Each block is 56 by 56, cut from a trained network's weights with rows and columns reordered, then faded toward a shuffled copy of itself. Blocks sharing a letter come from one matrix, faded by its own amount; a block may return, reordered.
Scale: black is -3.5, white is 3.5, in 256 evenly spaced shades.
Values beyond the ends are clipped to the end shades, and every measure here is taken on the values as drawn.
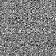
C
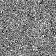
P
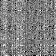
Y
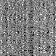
Y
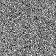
P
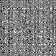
Y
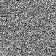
C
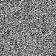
P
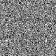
C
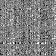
Y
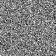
P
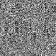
C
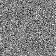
P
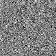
P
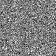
P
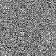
C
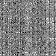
Y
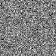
C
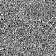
C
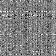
Y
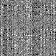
Y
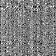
Y
